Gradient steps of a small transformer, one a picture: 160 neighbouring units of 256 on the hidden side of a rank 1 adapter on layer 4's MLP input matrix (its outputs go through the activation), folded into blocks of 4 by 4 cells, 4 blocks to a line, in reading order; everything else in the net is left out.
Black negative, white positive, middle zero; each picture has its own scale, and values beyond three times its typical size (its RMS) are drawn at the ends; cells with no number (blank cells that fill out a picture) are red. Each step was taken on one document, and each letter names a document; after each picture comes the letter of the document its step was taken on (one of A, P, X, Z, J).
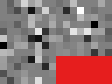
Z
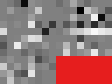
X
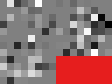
X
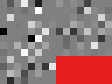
X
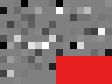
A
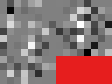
X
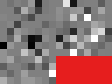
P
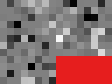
P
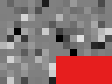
P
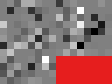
Z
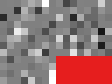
P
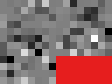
P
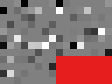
A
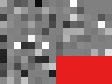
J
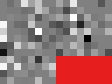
Z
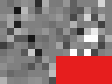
P
